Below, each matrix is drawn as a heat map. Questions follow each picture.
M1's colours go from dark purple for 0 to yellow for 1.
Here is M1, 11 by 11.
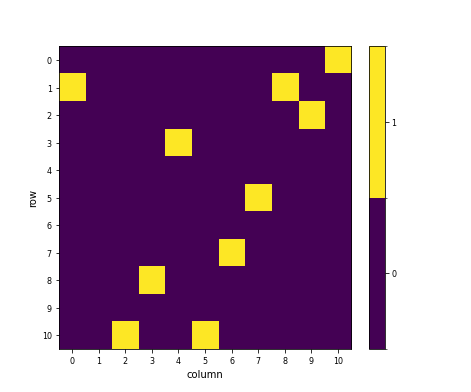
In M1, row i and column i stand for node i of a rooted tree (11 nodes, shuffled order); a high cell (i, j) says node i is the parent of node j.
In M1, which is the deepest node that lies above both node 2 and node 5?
10
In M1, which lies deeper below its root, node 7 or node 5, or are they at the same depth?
node 7
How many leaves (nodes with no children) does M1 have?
3
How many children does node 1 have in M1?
2
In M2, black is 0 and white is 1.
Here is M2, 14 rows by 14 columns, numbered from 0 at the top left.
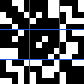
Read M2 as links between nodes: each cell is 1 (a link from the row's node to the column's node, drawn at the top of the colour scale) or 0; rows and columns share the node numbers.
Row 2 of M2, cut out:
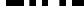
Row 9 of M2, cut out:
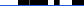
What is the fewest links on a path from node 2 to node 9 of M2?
1
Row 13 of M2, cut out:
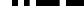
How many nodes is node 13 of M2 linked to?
5
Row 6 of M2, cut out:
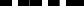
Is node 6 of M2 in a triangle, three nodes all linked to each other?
no
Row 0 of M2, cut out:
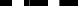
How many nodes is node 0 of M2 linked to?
5
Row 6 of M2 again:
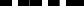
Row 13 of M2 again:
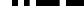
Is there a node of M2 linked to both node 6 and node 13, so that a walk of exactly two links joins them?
yes
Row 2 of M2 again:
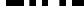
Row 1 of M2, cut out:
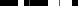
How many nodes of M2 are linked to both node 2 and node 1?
3
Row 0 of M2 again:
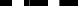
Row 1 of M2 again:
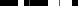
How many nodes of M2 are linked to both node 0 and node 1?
4
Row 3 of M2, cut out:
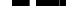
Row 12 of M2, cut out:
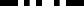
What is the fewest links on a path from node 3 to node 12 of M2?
1
